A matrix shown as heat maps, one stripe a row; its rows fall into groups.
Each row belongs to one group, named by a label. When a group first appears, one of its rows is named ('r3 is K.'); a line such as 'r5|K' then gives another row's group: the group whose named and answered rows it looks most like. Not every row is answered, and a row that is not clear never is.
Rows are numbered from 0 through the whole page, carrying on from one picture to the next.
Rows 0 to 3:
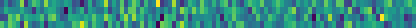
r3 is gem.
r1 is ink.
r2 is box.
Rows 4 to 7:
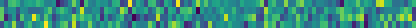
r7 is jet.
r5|ink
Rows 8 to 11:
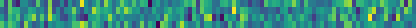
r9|box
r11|gem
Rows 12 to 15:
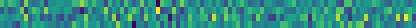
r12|gem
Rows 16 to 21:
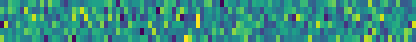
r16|box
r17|gem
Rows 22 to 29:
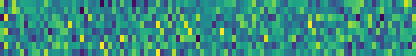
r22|ink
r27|ink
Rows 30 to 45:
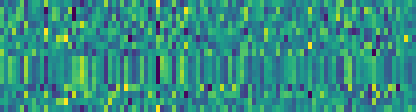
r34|jet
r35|ink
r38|gem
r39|gem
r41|gem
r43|jet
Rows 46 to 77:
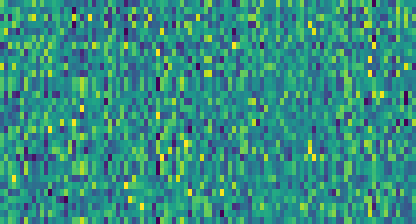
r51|box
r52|box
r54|box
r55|ink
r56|box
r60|jet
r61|ink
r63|jet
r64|box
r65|gem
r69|gem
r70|gem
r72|box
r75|box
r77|gem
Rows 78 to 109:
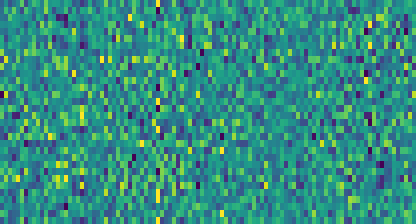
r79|jet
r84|box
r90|gem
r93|gem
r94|ink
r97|box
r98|box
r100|jet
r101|ink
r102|gem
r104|ink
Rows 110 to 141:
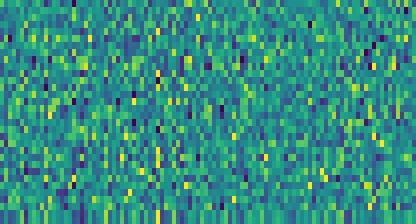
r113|jet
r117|jet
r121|gem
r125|box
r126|box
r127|jet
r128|gem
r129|box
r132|ink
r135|jet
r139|box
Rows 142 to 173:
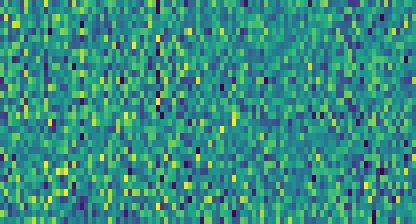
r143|gem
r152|gem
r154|box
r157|jet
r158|box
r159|box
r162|jet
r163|ink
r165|jet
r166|ink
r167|box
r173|box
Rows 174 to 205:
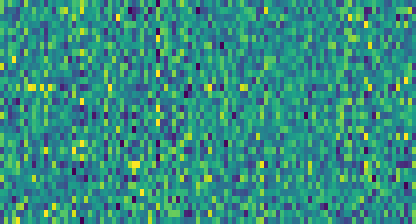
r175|ink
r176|jet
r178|gem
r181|gem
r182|jet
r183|ink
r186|box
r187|jet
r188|ink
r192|jet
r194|gem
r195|jet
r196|gem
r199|box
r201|box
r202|jet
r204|jet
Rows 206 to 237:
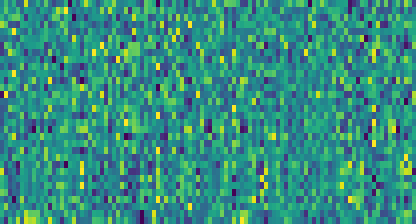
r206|jet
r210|jet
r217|box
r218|gem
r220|jet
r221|box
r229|ink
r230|ink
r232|ink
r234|jet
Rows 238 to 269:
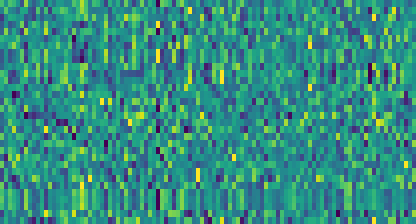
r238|gem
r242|jet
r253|gem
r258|jet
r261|ink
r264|ink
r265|gem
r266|gem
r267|gem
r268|jet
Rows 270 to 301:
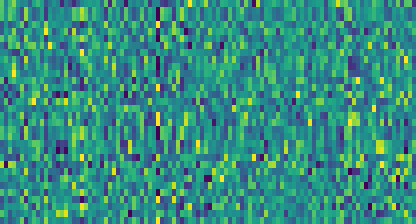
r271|gem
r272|gem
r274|jet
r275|gem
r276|box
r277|ink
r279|jet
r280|jet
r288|gem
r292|ink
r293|ink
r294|jet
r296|jet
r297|gem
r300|ink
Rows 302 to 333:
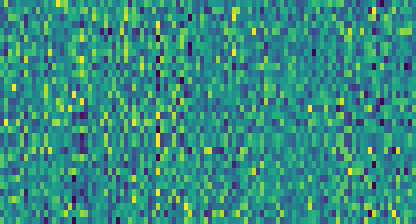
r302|ink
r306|ink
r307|gem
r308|box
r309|box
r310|gem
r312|gem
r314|jet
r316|ink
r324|gem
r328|box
